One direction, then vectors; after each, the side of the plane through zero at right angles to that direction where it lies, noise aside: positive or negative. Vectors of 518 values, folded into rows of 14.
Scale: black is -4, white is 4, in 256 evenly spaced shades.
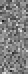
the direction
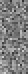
positive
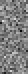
negative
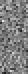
negative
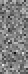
positive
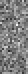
positive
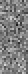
negative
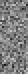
positive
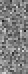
positive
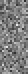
positive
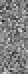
positive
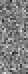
positive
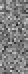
negative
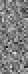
negative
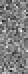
positive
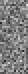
negative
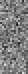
negative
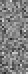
negative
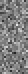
positive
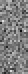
negative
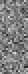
negative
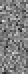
negative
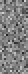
negative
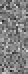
positive
